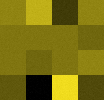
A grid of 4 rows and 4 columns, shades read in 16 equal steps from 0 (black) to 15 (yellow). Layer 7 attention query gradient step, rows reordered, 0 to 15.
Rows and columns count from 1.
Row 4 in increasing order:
0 5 6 15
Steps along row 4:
down up down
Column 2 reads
12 8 7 0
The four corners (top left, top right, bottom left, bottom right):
9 9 6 5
